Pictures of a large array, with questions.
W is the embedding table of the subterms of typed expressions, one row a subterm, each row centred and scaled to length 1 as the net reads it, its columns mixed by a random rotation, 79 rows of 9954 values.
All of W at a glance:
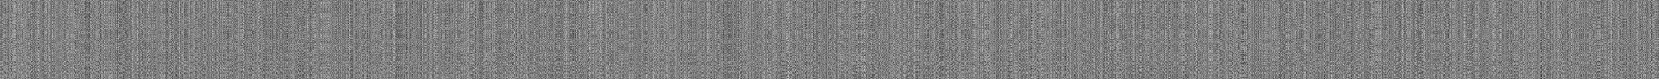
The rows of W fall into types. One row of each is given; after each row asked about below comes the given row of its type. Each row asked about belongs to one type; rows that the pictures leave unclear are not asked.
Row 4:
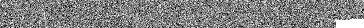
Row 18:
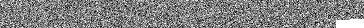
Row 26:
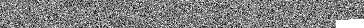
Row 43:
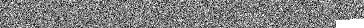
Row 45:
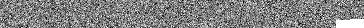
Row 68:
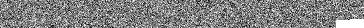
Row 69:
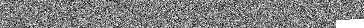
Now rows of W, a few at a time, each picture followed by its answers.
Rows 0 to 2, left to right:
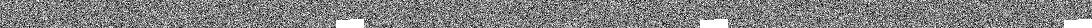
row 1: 45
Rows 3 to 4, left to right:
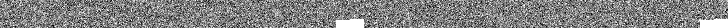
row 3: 68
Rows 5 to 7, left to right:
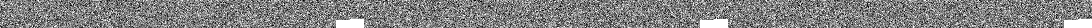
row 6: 69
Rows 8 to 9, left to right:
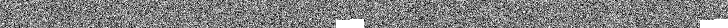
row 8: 4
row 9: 43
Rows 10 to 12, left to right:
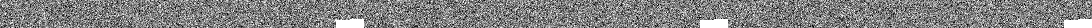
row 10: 4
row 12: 45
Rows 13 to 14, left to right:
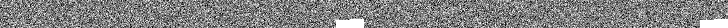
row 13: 43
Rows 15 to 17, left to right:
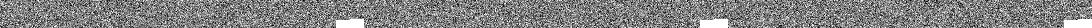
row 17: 68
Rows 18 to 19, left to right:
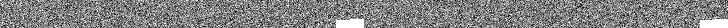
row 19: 26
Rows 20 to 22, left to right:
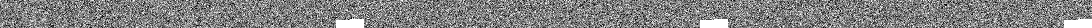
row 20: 68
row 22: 43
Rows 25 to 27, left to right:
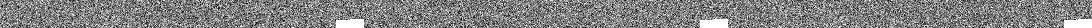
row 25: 69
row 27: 69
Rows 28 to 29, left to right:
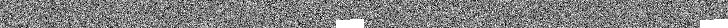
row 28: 45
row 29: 69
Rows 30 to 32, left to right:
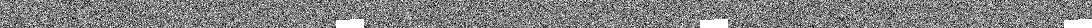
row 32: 45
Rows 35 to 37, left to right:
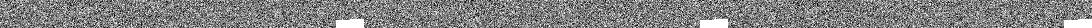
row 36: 43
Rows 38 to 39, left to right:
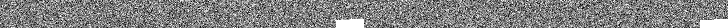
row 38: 26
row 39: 69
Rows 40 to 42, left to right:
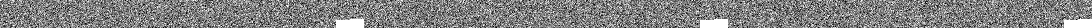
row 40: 18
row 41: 4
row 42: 4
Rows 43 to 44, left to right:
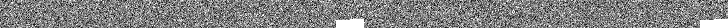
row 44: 43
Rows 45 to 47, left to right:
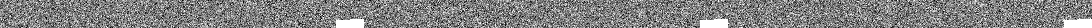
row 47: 26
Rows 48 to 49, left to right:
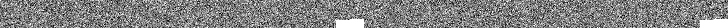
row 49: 26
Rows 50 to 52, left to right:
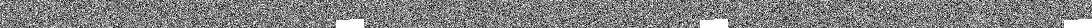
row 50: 69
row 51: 18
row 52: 43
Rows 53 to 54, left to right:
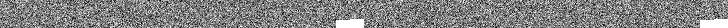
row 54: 4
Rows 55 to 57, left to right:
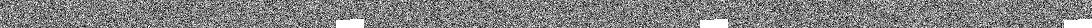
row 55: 45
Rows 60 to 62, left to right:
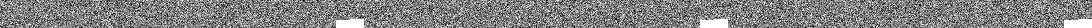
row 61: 18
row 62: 45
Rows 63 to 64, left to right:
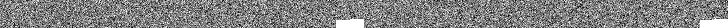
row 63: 4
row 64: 26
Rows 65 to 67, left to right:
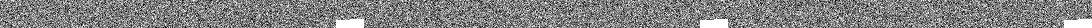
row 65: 18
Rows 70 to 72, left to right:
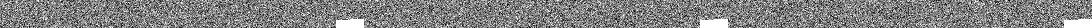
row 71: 18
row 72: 45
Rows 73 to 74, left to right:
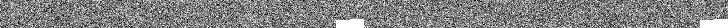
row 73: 43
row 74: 69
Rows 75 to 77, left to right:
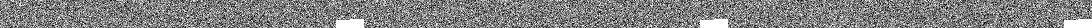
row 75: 18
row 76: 18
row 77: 69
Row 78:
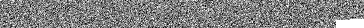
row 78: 18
